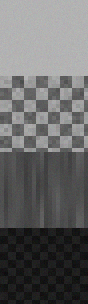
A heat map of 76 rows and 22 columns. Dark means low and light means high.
It is made of 4 by 1 panels. Panel 1,1: high, flat. Panel 2,1: middling, checkered, strong in contrast. Panel 3,1: low, streaked downward, faint in contrast. Panel 4,1: very low, checkered, faint in contrast.
